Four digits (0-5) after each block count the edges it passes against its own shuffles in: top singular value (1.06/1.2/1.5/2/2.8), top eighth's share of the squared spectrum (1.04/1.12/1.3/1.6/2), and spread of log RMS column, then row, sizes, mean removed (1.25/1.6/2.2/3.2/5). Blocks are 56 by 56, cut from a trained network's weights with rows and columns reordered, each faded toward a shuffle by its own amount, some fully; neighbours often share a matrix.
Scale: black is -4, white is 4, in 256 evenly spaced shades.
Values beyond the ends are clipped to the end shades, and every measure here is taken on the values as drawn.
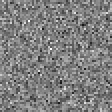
0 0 0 0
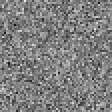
1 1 0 0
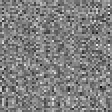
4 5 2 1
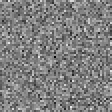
3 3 1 0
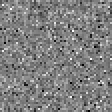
1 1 0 0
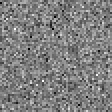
0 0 0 0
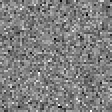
0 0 0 0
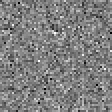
0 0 0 0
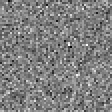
1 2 0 0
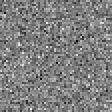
2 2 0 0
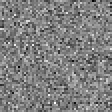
2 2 0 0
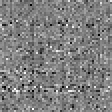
2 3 0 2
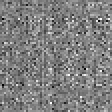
3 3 0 3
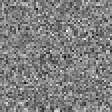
3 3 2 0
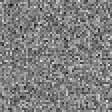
2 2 0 0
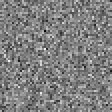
1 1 0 0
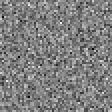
2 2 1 0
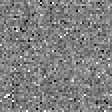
1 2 0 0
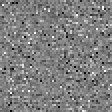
0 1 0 0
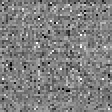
2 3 2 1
